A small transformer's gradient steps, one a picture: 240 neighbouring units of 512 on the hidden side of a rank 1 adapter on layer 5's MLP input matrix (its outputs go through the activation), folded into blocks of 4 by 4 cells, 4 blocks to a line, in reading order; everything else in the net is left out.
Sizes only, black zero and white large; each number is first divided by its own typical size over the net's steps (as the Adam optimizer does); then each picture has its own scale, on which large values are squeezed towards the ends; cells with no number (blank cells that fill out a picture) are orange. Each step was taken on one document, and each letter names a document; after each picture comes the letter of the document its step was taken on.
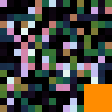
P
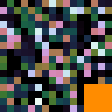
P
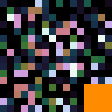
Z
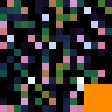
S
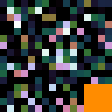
Z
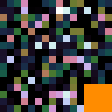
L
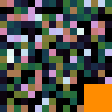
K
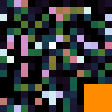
L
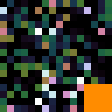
S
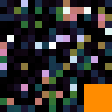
L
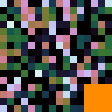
P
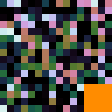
P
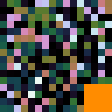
K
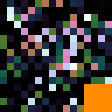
Z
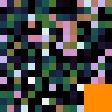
K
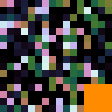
P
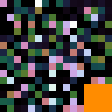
Z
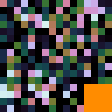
K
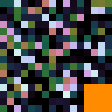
P
